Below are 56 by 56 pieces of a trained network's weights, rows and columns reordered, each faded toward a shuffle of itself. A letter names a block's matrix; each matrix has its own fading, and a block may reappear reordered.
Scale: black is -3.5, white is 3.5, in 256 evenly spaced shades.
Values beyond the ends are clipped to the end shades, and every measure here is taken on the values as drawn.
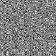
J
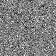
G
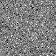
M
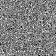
G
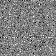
G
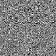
J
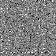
G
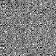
J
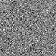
J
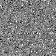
G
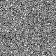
G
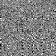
J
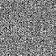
J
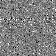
G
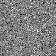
G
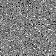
G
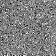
G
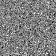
G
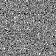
M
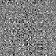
J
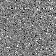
G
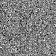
G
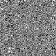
J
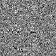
M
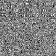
M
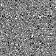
M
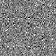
J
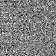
M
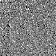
M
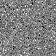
M
